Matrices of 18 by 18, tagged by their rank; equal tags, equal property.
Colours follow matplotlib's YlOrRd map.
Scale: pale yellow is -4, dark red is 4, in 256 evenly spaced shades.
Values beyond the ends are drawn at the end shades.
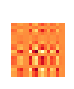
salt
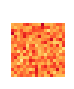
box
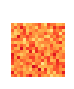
box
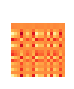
salt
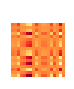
salt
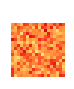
box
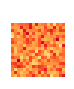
box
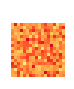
box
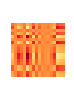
salt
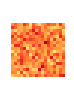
box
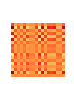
salt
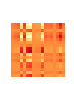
salt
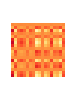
salt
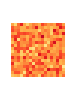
box
